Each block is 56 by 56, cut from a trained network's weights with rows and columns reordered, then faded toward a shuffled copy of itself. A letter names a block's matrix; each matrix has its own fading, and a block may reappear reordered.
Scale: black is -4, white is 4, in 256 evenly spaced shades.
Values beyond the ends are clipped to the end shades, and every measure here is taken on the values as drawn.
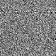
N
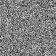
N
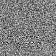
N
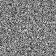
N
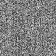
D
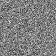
N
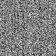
D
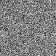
N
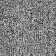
D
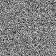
N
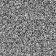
N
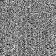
D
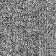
D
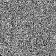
N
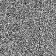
N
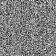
D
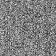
D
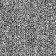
D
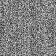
D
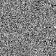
N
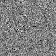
N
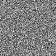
N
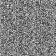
D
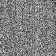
D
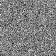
N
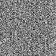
D
